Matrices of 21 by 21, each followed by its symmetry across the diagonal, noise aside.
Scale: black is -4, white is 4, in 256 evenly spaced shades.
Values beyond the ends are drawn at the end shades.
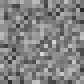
symmetric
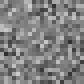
symmetric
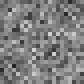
symmetric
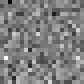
neither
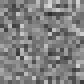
neither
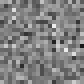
neither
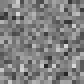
antisymmetric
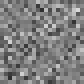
antisymmetric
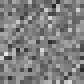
antisymmetric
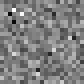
antisymmetric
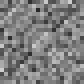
symmetric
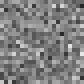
neither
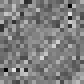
symmetric
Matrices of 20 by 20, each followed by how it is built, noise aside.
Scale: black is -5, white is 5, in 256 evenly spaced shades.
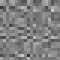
low rank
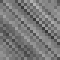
Toeplitz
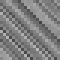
Toeplitz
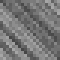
Toeplitz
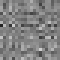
low rank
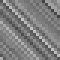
Toeplitz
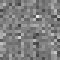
low rank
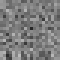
low rank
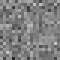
low rank
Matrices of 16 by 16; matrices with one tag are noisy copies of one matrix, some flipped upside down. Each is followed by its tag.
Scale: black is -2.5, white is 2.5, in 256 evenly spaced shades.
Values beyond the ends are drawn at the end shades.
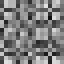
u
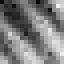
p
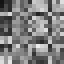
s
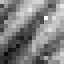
p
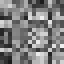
s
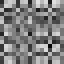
u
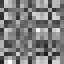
u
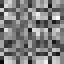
u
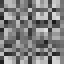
u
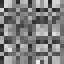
u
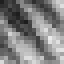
p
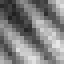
p
